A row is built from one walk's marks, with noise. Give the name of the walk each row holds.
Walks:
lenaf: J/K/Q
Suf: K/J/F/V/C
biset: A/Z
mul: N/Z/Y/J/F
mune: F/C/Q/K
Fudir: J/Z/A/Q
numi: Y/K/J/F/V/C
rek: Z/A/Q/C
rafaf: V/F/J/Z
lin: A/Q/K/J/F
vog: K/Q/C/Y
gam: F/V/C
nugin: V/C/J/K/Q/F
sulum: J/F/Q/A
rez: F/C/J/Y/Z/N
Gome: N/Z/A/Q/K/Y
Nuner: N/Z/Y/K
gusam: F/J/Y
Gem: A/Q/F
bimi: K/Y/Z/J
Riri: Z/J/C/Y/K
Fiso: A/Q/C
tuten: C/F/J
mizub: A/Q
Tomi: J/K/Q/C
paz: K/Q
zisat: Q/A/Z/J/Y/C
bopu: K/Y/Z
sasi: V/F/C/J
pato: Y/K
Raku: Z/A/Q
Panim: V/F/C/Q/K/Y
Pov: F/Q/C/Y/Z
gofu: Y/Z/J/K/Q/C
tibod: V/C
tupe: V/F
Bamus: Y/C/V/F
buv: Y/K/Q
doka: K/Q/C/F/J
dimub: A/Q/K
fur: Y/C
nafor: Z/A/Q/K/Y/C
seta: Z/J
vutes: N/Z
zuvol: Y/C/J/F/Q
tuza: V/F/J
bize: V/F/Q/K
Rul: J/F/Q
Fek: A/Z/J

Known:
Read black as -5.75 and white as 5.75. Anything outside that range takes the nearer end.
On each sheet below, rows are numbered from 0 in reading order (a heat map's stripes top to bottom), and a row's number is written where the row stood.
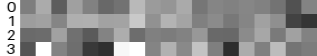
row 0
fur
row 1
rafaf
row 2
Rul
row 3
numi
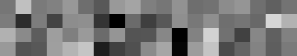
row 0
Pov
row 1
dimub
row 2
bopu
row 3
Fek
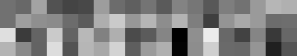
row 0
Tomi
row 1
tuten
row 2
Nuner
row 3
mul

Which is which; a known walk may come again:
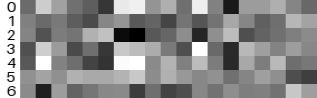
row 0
Suf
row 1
buv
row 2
Fudir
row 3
Panim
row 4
numi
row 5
rafaf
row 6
paz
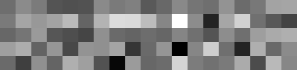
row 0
vog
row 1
gam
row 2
Tomi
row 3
bimi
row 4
Gem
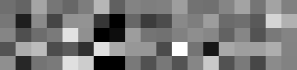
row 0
Rul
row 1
dimub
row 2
rek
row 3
nugin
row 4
Raku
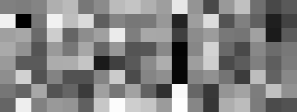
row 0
tibod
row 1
vutes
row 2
rez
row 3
bopu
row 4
Fek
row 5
Riri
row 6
mune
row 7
Bamus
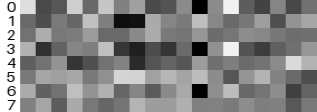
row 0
Nuner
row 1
Fiso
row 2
Pov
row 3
Gome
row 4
lin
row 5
tuza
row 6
seta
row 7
fur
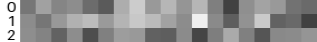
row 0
tuten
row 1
tupe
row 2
pato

